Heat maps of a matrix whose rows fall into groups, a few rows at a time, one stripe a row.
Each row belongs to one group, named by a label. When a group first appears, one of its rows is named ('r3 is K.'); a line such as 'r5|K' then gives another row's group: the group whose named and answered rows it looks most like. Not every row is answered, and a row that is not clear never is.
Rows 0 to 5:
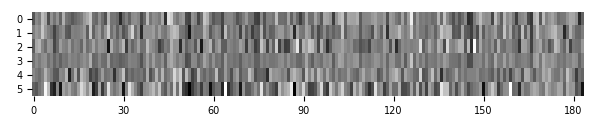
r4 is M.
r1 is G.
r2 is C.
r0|G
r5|G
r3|G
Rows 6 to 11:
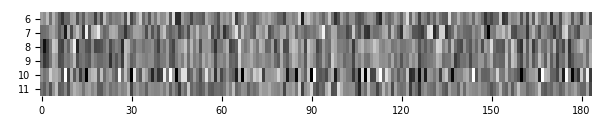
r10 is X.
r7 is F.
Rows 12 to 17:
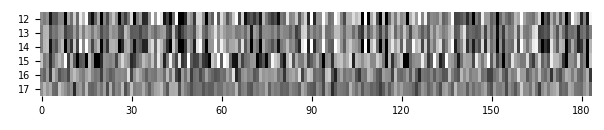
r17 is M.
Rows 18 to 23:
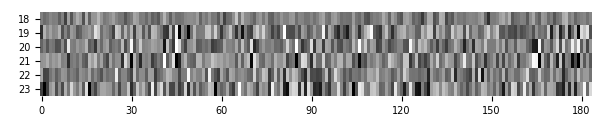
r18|F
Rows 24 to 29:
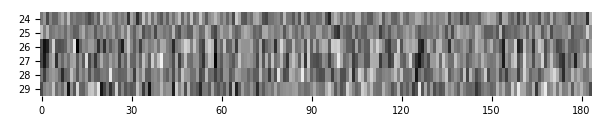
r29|G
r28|M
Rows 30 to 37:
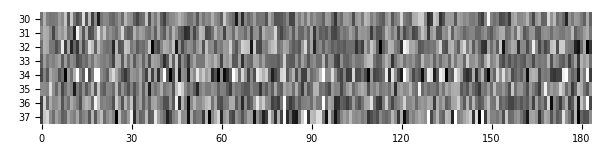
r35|G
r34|F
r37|C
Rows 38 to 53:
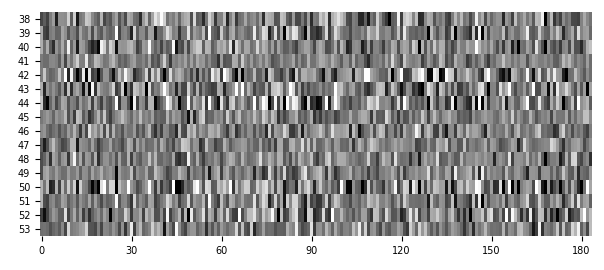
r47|M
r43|F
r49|C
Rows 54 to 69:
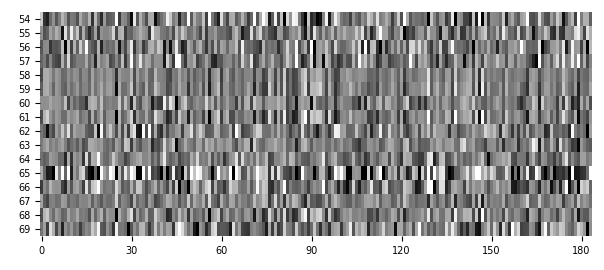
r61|C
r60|X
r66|F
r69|G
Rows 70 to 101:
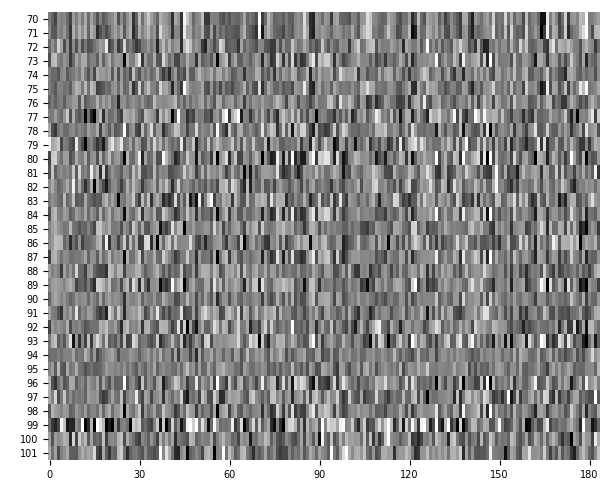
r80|C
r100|X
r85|X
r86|G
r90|C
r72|G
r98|C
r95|G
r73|C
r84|C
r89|X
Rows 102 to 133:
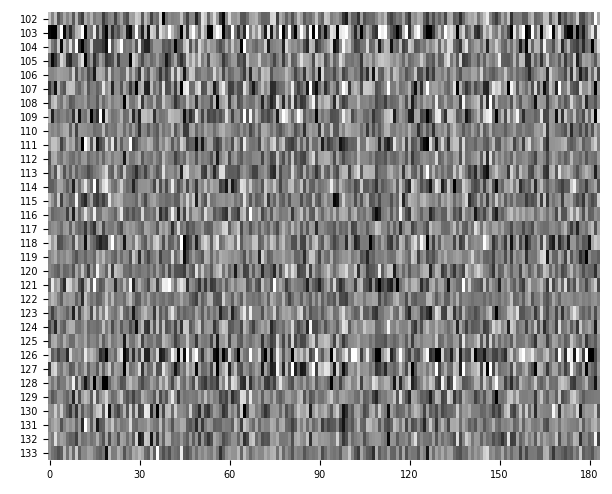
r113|G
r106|X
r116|F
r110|X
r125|C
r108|C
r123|F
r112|C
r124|G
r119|X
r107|G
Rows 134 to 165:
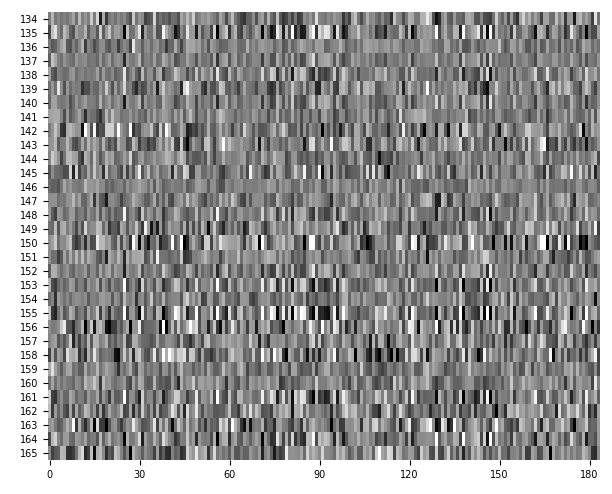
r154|G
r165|M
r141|G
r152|C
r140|C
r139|G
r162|F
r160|F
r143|X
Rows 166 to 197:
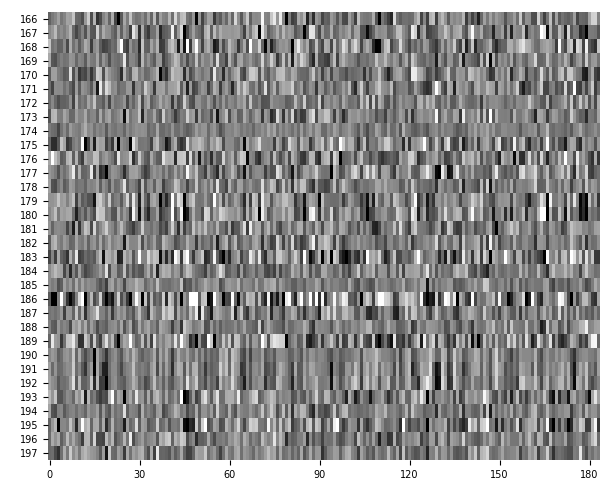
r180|X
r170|X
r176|M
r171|F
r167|X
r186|M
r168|F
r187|M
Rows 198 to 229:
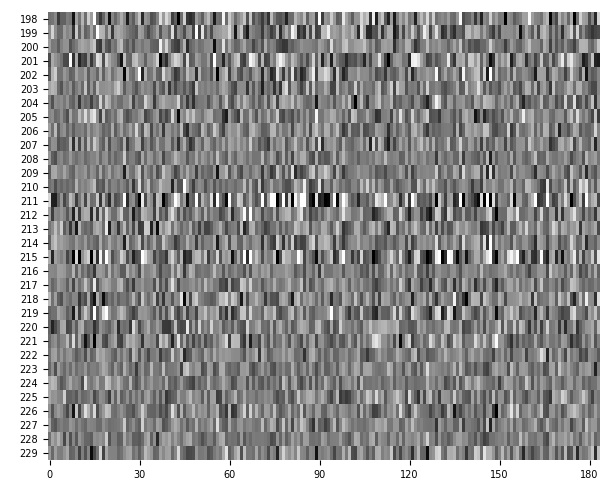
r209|C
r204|F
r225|M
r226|F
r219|F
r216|X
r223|G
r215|F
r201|X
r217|F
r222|X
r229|F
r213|G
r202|C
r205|F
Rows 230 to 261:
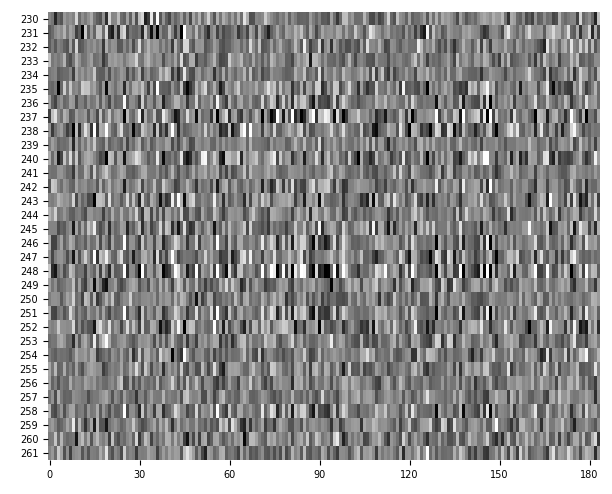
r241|F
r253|F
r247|F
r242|C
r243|X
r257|G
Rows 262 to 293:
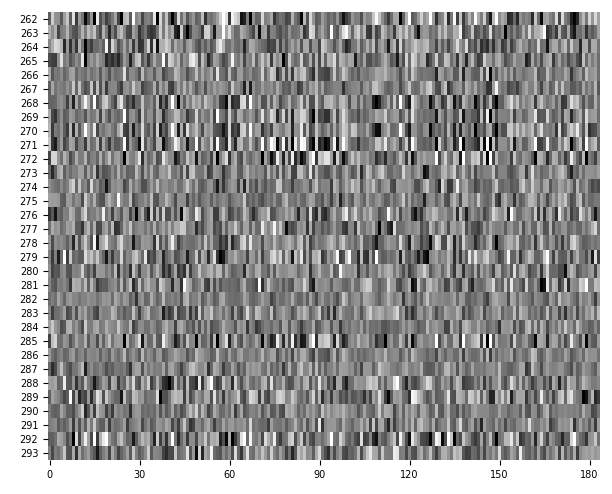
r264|G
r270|F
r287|M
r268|F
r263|X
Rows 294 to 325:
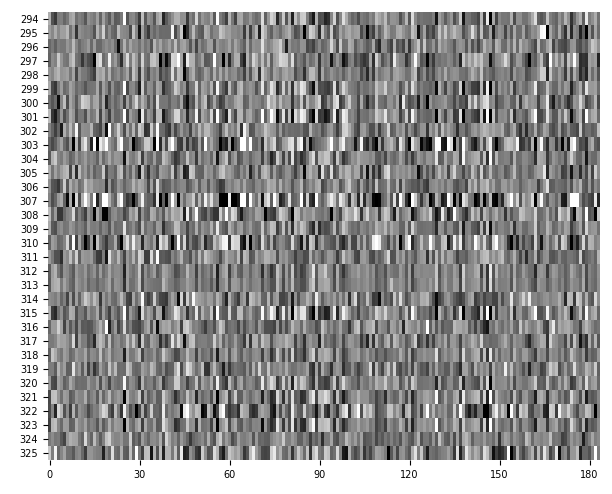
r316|G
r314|F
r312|C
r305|X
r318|C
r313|C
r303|F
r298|X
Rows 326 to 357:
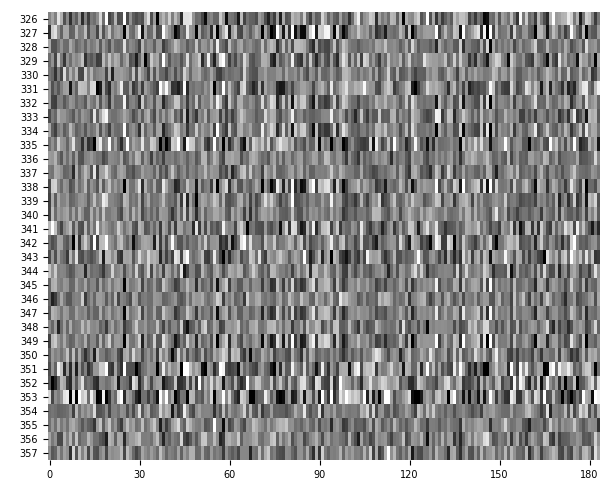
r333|F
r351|G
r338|C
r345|C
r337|F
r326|G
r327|C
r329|G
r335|X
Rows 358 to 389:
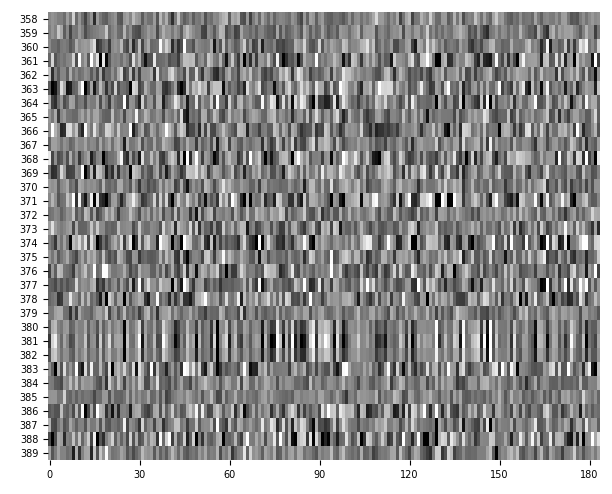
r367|C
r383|G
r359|G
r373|M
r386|M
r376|F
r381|C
